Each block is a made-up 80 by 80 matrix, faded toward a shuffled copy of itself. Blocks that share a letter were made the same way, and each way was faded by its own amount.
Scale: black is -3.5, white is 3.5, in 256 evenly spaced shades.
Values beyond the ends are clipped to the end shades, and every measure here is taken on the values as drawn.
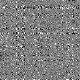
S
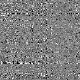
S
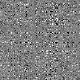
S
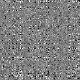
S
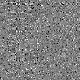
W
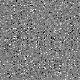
W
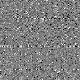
W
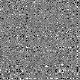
S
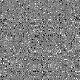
W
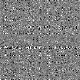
S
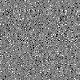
W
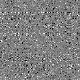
W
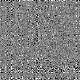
S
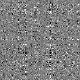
S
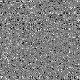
W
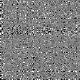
S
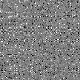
W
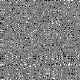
W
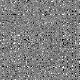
S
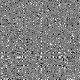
W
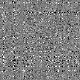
S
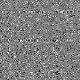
W
